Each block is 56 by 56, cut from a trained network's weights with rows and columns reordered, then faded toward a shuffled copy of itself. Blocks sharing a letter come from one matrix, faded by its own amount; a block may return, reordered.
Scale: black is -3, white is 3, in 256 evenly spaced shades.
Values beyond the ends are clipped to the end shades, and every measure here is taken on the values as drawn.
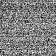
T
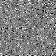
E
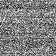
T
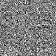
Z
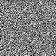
Z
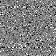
E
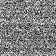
T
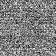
T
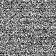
T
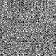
Z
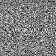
Z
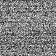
T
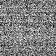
T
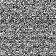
T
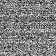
T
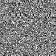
Z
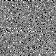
E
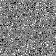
E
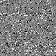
E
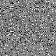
E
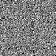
Z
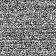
T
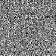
Z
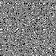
E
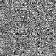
Z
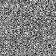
Z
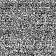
T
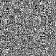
Z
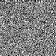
Z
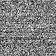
T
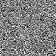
Z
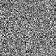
Z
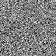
Z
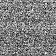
T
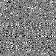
E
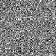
Z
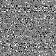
E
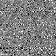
E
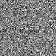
Z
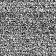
T
